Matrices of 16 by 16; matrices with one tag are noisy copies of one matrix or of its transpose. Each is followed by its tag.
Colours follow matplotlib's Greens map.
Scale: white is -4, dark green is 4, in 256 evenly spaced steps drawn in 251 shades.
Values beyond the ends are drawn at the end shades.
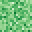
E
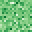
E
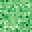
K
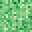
K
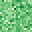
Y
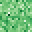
Y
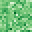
E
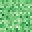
K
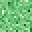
E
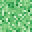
E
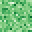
E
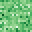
K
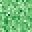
Y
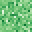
E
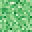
E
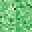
Y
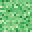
K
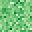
E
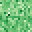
Y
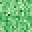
Y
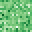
K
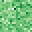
Y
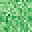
Y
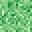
E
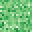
K
